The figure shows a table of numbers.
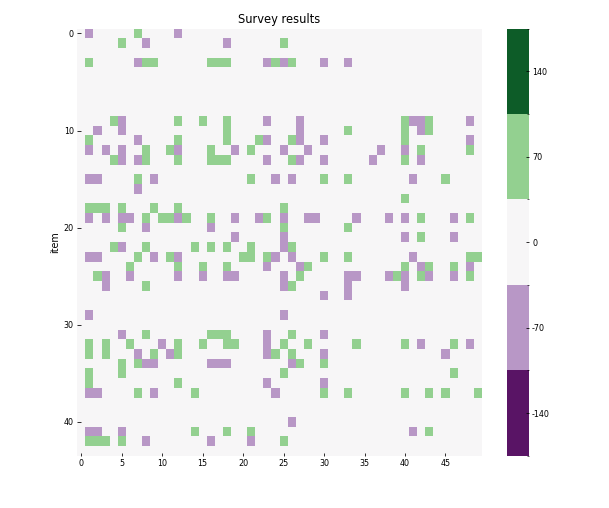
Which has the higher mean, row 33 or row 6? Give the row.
33
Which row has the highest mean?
32
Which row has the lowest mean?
25
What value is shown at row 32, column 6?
70
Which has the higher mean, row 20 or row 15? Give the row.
20
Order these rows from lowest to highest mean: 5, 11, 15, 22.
15, 5, 11, 22
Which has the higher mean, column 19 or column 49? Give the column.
49
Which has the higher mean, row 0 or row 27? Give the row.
0
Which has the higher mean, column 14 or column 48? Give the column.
14
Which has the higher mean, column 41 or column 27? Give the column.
27
